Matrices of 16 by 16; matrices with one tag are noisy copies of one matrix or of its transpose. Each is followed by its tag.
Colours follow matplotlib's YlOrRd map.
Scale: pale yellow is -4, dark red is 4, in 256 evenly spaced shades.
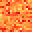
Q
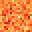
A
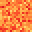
Q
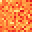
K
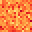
K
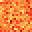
K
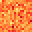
K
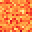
K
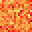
K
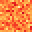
A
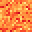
Q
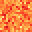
A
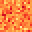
A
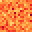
K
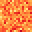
Q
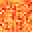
Q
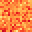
Q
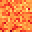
Q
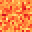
A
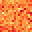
K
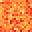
K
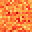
Q
